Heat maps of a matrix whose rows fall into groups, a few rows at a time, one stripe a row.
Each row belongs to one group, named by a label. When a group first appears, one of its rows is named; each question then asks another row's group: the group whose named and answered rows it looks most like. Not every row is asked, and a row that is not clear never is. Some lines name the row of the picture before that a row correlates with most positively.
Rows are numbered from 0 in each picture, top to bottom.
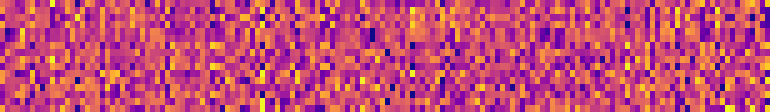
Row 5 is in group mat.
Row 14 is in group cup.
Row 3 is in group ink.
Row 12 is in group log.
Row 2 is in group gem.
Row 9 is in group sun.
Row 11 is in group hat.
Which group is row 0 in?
hat
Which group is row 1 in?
ink
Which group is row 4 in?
mat
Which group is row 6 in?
sun
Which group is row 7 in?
cup
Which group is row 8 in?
log
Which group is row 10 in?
ink
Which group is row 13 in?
sun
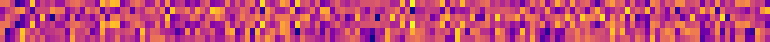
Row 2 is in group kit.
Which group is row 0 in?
ink
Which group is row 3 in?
ink
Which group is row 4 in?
mat
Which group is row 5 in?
mat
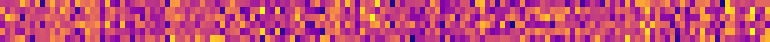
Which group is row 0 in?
log
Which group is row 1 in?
hat
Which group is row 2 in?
cup
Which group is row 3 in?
log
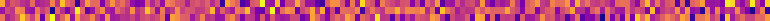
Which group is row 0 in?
hat
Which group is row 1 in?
gem
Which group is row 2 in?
log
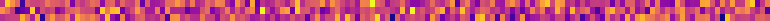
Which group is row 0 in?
cup
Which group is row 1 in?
ink
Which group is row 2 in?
log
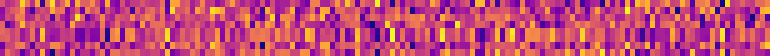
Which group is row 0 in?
log
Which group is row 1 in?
sun
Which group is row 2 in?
gem
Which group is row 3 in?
mat
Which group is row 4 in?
kit
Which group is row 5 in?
kit
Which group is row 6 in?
sun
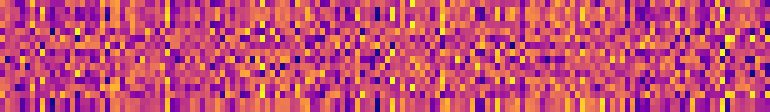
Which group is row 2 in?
kit
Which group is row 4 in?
gem
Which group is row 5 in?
hat
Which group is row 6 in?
log
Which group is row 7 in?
kit
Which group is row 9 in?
cup
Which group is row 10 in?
gem
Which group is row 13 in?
hat
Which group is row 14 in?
kit
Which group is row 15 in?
kit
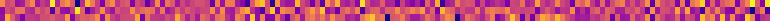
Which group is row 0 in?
hat
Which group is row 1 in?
gem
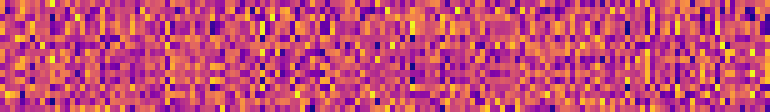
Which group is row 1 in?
mat
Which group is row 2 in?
gem
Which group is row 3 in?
ink
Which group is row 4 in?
ink
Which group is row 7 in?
hat
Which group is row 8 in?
log
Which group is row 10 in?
hat
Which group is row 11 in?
sun
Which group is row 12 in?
ink
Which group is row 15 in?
log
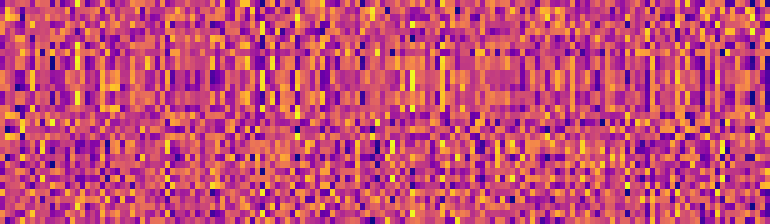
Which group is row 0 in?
gem
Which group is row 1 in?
cup
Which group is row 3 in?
ink
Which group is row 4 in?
hat
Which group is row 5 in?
sun
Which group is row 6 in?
gem
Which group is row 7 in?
log
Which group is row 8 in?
gem
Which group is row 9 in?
gem
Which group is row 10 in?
ink
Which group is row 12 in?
ink
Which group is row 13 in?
gem
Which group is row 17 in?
log
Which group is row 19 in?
cup
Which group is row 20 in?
kit
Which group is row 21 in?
kit
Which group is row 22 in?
mat
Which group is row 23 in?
kit
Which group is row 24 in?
sun
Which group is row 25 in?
kit
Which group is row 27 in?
ink
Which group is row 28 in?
log
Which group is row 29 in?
gem
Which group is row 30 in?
ink
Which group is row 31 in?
mat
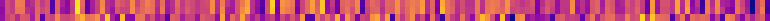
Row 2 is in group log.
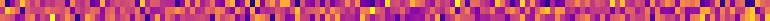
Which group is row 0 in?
mat
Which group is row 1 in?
cup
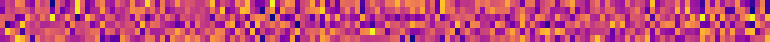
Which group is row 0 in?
gem
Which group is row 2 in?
hat
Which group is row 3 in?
mat
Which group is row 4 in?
cup
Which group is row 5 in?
sun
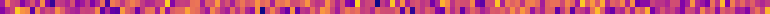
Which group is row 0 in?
kit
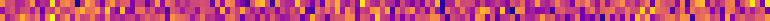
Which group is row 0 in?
hat
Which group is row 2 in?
log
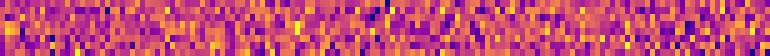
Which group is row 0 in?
cup
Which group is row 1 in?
kit
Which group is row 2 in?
mat
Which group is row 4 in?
cup
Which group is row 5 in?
kit
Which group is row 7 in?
gem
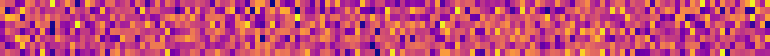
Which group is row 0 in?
hat
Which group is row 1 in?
mat
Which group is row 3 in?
gem
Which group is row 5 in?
sun
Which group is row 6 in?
mat
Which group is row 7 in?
kit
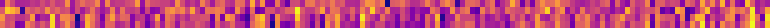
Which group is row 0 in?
cup
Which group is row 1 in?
cup
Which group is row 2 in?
hat
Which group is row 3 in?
hat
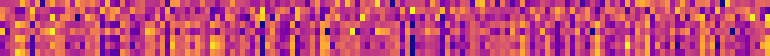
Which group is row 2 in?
hat
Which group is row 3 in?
sun
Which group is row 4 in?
log
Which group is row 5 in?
sun
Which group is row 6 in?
sun
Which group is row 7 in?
sun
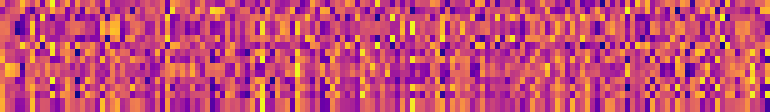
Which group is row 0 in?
log
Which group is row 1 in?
sun
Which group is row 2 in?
kit
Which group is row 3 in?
ink
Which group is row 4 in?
ink
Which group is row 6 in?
log
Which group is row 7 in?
hat
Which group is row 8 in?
ink
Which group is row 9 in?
cup
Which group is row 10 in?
cup
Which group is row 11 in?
hat
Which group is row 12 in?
ink
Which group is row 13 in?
hat
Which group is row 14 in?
ink
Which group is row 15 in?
ink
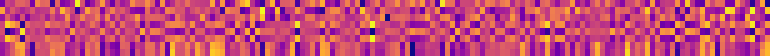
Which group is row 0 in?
gem
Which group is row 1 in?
hat
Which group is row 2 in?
cup
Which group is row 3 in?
cup
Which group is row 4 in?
mat
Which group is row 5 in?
cup
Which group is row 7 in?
sun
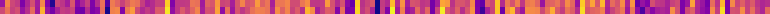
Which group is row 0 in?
kit
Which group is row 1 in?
kit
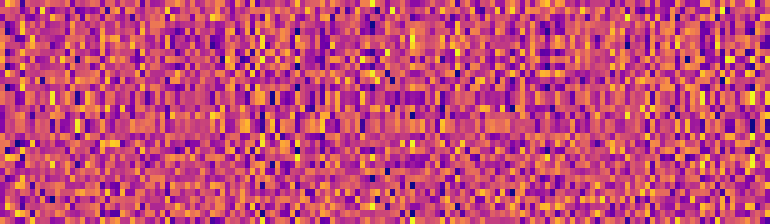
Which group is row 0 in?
cup
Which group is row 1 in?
kit
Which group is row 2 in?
sun
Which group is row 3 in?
mat
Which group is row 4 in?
mat
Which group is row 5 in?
ink
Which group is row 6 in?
ink
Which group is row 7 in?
mat
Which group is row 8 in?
hat
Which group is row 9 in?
mat
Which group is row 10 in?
cup
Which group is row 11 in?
log
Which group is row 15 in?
log
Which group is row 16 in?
sun
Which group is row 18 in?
gem
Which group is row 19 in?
hat
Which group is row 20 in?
ink
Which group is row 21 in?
mat
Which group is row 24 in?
cup
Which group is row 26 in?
sun
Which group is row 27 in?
log
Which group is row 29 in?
cup
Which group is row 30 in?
sun
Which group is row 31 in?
ink
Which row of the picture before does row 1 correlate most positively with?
1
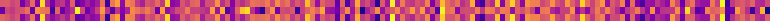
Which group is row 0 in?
kit
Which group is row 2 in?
kit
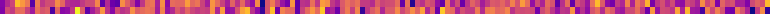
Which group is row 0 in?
sun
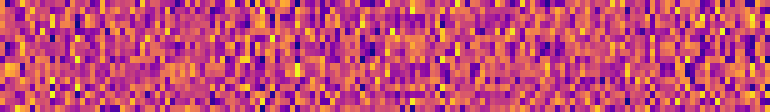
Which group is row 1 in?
ink
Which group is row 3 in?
hat
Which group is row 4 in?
kit
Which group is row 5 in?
gem
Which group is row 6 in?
mat
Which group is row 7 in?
mat
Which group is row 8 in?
gem
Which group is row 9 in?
cup
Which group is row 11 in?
log
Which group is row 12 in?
gem
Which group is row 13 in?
hat
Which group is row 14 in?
ink
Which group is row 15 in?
sun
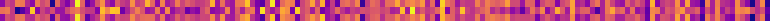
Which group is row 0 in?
gem
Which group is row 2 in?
gem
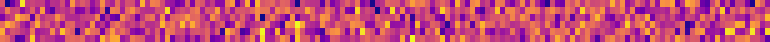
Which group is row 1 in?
kit
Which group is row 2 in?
sun
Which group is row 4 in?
hat
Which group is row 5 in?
ink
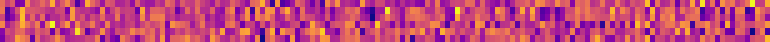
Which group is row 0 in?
hat
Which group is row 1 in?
mat
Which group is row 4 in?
gem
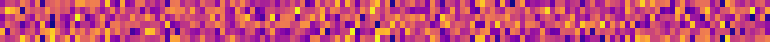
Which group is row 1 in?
cup
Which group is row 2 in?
gem
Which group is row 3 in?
kit
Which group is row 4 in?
log
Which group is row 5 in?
log
